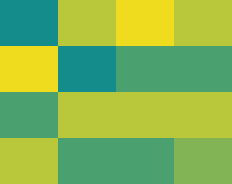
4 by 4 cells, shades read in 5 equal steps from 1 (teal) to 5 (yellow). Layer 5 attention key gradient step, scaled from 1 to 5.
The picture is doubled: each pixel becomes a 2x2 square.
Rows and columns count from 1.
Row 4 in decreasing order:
4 3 2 2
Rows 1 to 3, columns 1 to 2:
1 4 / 5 1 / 2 4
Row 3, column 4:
4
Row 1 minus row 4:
-3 2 3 1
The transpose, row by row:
1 5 2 4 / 4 1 4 2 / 5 2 4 2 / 4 2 4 3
